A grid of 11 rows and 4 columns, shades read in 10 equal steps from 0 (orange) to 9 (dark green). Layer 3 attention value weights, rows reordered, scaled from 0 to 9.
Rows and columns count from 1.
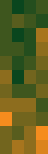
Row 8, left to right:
4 4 4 7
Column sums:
57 73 67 52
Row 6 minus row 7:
-1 2 -2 1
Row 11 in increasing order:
1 3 4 5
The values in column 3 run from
4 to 8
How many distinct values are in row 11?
4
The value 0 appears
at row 9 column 1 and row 10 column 4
